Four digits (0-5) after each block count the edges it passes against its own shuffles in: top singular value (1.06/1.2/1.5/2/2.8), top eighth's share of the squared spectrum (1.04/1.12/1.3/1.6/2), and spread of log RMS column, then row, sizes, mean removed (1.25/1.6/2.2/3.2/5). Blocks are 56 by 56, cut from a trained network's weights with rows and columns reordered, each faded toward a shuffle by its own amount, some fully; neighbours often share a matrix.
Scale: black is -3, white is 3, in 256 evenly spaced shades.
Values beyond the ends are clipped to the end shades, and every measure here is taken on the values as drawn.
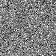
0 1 0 0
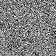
1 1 0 0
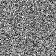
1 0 0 0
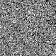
0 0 0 0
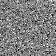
0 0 0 0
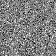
1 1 0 0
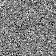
0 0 0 0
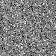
0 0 0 0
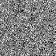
2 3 1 2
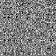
3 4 2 2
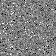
1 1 0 0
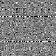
3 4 1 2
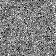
1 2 0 0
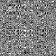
4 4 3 2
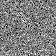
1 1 0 0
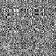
3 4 2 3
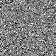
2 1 0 0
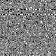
3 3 0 2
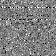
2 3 0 2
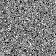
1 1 0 0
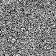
2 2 0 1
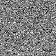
2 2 0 1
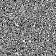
2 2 0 1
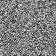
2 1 0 0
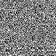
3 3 0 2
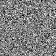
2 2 0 1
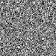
3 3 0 2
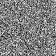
1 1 0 0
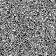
1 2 0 0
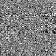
3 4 1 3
